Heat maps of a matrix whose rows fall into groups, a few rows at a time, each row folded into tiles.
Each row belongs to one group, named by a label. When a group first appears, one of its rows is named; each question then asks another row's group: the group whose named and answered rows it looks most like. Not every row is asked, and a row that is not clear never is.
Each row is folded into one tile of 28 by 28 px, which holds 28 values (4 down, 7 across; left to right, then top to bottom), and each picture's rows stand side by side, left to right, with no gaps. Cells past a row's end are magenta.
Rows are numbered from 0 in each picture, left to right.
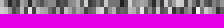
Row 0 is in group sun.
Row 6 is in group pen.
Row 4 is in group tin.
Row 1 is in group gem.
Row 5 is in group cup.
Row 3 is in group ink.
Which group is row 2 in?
gem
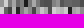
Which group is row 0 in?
pen
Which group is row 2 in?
sun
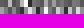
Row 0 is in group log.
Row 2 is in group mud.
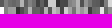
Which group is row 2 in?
gem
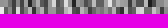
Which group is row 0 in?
cup
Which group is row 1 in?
log
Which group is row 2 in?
log
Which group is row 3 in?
log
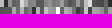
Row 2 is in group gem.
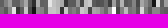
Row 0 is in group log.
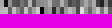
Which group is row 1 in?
sun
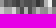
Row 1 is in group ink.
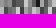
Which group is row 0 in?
cup
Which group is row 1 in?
sun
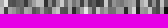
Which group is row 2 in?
pen
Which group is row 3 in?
mud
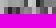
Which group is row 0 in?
pen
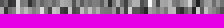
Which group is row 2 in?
pen
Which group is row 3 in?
mud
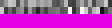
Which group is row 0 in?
pen
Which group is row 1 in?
pen
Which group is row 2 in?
log
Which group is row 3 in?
gem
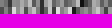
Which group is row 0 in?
ink
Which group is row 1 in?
sun
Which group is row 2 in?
gem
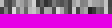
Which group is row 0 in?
ink
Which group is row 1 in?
sun
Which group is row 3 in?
pen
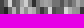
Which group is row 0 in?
log
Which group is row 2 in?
ink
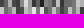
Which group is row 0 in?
log
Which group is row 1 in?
mud
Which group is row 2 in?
ink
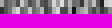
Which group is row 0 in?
ink
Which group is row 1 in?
log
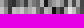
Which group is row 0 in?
mud
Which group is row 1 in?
sun
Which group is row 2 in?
ink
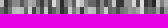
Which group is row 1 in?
cup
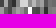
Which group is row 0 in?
tin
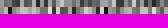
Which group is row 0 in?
mud
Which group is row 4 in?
ink
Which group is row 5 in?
mud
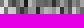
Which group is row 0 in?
gem
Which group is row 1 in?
mud
